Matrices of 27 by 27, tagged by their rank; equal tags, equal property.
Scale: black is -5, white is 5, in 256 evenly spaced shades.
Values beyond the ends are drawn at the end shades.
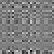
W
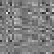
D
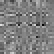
D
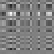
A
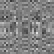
D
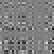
W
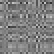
W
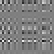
A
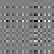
A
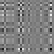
A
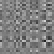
W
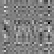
D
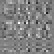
D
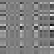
A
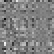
D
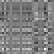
W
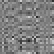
D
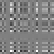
A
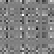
W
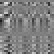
W
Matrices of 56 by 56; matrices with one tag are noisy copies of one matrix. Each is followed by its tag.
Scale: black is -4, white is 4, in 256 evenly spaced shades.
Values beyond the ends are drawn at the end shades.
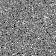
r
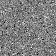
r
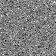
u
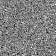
r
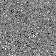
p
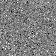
p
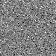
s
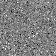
p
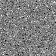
u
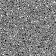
u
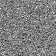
u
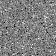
r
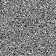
s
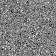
p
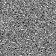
s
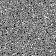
r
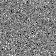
p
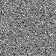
s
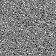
s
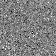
p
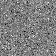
p
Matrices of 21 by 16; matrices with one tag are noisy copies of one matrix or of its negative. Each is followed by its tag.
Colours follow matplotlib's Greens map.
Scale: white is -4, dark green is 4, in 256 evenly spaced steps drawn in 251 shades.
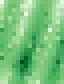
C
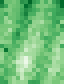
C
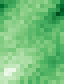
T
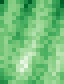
C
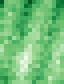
C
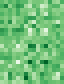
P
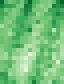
C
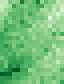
T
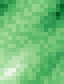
T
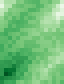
T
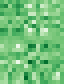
P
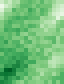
T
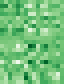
P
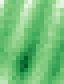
C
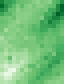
T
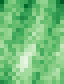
C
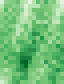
C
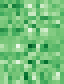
P
